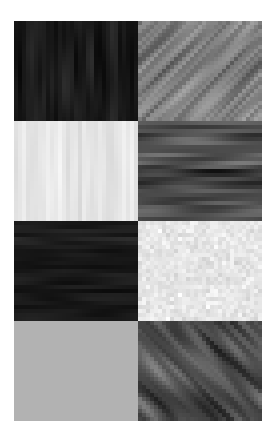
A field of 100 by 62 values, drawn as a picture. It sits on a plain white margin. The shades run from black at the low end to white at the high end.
The table splits into 4 rows of 2 panels. Panel 1,1: very low, streaked downward, faint in contrast. Panel 1,2: middling, slanting up to the right. Panel 2,1: very high, streaked downward, faint in contrast. Panel 2,2: low, streaked across. Panel 3,1: very low, streaked across, faint in contrast. Panel 3,2: very high, fine-grained, faint in contrast. Panel 4,1: high, flat. Panel 4,2: low, slanting down to the right.
